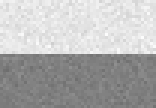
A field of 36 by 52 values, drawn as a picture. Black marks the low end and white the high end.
It is made of 2 by 1 panels. Panel 1,1: very high, fine-grained, faint in contrast. Panel 2,1: middling, fine-grained, faint in contrast.
